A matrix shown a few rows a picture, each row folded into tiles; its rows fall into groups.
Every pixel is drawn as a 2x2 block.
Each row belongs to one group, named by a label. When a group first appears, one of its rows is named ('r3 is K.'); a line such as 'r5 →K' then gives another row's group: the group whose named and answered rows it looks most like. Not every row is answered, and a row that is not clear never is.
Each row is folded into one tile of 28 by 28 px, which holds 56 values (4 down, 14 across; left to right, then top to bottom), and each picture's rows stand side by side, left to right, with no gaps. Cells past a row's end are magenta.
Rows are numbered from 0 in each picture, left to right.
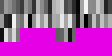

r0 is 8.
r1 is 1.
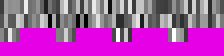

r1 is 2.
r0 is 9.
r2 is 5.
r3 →5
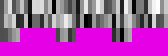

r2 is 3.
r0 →2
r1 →1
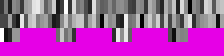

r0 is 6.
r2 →8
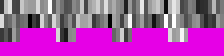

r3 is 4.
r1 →6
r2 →1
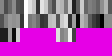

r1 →4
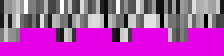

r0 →9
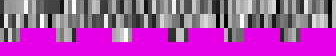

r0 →9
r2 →4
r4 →9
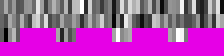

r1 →9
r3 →4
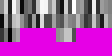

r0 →3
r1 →5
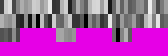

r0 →2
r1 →2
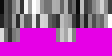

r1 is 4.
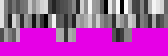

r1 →6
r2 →3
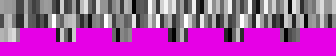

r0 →4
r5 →3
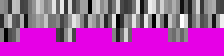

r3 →1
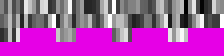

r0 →1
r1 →4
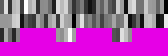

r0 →1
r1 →4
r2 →2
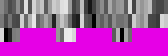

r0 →6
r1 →4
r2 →5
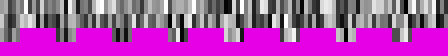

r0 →6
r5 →4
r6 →6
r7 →2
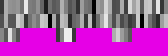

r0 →9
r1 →4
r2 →5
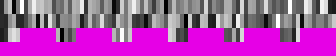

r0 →2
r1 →9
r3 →5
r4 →1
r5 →1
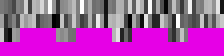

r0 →6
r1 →9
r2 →5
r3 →2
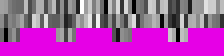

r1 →6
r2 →3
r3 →6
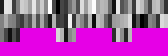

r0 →2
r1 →6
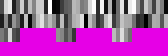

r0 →2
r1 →5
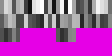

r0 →2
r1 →3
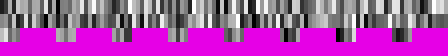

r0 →5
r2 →5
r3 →6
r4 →2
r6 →1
